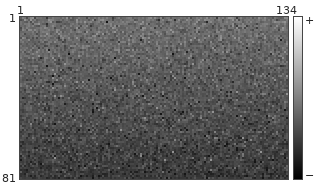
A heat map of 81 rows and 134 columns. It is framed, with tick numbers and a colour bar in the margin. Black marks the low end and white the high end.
There is an overall slope up to the top. No single row or column stands out from its neighbours. No regular stripes run through it.
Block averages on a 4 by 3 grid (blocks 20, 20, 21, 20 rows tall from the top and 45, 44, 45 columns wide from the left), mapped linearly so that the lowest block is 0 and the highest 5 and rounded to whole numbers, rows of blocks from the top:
555
333
222
000
